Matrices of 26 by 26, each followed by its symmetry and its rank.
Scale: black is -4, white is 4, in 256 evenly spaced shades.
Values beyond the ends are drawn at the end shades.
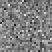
antisymmetric, full rank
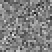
antisymmetric, full rank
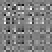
antisymmetric, rank two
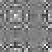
symmetric, rank three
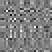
neither, rank three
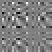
antisymmetric, rank two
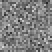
antisymmetric, full rank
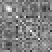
symmetric, rank five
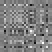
symmetric, rank three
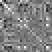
symmetric, rank five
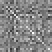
symmetric, rank five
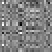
neither, rank three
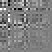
antisymmetric, rank two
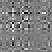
antisymmetric, rank two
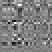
neither, rank three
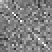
symmetric, rank five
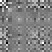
symmetric, rank three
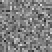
antisymmetric, full rank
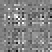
symmetric, rank three
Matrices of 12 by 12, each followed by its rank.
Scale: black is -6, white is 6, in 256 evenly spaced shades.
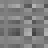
one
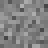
full rank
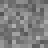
full rank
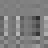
one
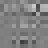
two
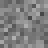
full rank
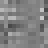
two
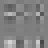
one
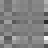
one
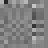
two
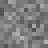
full rank
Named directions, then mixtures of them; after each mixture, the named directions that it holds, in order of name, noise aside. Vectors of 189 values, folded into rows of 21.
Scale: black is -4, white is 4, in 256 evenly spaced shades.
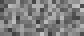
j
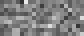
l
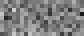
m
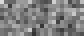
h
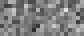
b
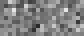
b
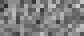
b, j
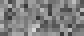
b, m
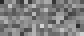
h, l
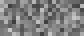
j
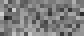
m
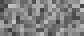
j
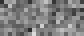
h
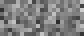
h, j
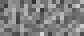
b, j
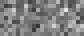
b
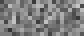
j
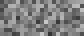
j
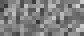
b, j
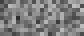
j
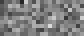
j, l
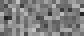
j, m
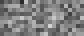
j, l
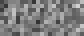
b, j
